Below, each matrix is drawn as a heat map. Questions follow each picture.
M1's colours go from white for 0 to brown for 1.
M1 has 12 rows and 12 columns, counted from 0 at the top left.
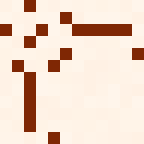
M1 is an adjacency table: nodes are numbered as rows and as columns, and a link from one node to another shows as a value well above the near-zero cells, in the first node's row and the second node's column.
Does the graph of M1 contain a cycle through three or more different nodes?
no
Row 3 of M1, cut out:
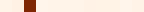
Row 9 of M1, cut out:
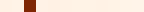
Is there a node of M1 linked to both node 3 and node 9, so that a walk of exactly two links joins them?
yes
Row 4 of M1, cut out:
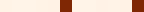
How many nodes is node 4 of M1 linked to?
2
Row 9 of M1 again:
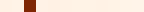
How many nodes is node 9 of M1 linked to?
1
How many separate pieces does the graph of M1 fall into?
2
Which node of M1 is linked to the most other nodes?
node 2
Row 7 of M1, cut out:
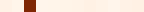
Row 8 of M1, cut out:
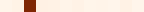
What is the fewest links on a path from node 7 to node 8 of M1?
2
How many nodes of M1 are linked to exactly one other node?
9
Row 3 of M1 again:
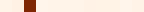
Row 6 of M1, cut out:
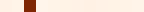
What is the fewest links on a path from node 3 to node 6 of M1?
2
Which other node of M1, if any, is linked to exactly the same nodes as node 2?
none
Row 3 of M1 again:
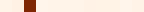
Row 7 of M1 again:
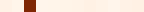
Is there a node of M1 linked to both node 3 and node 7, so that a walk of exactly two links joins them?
yes
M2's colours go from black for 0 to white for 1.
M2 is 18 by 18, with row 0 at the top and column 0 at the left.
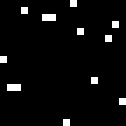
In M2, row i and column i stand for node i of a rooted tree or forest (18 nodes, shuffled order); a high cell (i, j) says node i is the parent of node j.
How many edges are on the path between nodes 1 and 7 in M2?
3
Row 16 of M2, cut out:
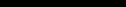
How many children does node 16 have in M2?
0
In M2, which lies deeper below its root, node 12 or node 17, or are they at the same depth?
node 17
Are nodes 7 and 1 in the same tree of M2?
yes
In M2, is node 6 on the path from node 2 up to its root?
no
